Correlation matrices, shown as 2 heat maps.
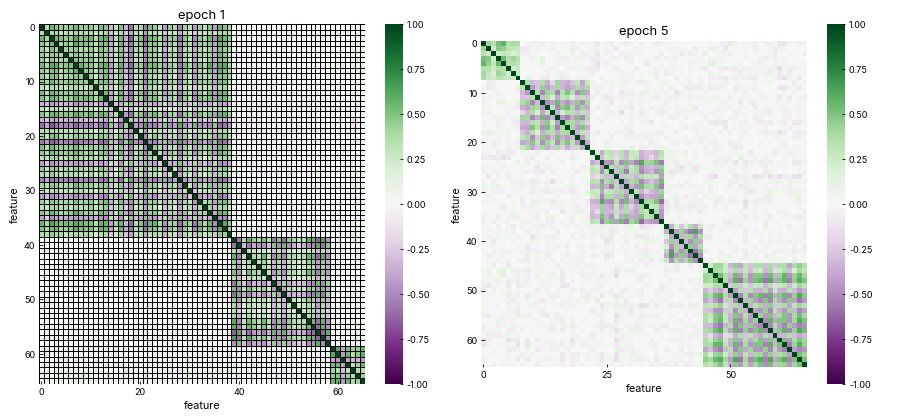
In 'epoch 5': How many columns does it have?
66
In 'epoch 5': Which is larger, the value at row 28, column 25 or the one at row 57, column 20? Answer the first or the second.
the first
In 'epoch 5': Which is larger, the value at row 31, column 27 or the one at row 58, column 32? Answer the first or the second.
the second
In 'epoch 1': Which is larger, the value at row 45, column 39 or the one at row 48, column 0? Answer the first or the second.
the first
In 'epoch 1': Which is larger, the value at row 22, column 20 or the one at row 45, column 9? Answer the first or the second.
the first
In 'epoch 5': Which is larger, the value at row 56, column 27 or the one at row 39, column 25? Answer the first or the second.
the second
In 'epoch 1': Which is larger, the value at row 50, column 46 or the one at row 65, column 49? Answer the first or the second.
the first
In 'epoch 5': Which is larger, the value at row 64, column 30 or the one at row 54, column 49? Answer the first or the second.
the first
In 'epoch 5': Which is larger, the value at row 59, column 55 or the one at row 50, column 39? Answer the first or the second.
the second
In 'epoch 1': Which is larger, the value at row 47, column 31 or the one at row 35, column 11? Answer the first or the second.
the first
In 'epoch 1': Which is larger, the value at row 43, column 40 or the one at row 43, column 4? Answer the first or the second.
the second
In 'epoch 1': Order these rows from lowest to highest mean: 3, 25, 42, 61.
25, 61, 42, 3
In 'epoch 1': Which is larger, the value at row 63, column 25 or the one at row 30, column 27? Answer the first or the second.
the second
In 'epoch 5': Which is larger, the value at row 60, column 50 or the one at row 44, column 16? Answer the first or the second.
the second
